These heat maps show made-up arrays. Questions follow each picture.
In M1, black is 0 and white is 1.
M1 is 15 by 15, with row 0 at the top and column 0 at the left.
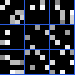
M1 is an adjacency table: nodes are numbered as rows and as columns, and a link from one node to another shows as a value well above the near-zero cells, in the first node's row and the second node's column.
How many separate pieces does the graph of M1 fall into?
2
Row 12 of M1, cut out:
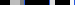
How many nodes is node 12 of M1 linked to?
5
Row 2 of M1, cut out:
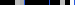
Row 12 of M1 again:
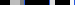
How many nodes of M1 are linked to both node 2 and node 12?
3
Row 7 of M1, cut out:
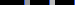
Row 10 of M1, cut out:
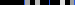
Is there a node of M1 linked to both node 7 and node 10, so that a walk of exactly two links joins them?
yes
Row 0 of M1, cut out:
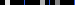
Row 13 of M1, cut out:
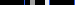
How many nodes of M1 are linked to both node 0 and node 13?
0
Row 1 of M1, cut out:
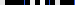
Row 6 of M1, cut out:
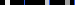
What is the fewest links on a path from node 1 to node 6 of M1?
1
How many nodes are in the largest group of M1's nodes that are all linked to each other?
5
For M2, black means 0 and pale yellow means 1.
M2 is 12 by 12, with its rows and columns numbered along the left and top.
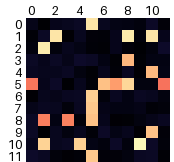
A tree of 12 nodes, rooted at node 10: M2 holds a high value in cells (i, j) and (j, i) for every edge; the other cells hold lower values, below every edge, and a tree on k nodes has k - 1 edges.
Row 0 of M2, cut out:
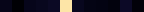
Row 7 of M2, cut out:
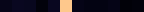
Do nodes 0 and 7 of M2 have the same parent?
yes
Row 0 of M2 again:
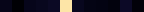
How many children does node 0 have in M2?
0
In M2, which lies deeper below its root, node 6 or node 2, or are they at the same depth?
node 6
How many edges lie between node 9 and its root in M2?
1
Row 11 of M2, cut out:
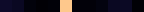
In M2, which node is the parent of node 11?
5
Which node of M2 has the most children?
5
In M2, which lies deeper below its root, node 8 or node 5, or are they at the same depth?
node 5
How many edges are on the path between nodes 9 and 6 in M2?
5
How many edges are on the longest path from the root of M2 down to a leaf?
4
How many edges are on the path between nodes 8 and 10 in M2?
2
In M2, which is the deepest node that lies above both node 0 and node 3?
8
